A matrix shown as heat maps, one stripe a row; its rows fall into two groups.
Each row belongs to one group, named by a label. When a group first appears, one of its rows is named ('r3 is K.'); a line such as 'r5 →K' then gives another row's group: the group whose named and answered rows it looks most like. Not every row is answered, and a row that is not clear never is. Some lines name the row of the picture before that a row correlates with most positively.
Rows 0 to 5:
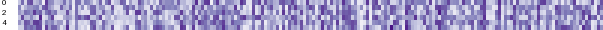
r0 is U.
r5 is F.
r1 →F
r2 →F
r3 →U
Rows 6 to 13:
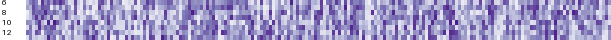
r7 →F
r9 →F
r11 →U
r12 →U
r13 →U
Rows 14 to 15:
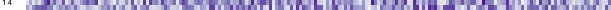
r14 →U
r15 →F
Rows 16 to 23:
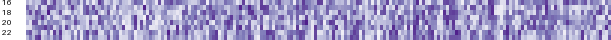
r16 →F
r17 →U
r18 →U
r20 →F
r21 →F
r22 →U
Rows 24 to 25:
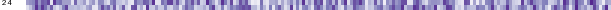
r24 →F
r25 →F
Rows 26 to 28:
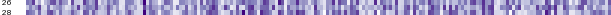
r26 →U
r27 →U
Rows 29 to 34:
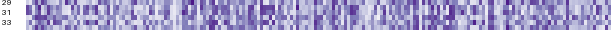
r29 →F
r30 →U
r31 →U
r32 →F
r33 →U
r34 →F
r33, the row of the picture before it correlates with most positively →27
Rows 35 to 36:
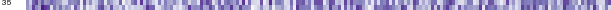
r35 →F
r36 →F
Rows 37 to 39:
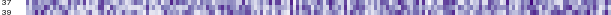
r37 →F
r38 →F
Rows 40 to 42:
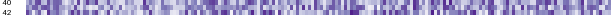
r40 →U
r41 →F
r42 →U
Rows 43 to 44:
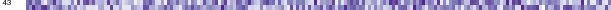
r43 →U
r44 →F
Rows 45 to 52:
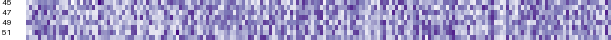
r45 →F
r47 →F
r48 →F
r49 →U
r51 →F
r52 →U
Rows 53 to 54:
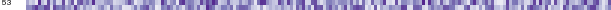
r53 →U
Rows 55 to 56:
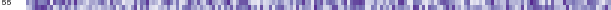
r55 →F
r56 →F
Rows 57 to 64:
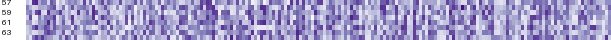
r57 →F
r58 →U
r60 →U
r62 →F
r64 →F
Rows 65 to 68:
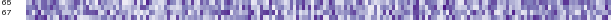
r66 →F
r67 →U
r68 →F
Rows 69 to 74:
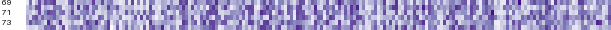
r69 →U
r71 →U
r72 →F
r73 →U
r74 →U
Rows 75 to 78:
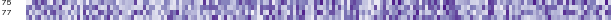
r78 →U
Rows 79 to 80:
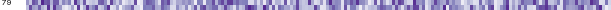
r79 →F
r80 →U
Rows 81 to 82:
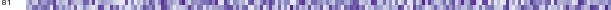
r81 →U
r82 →F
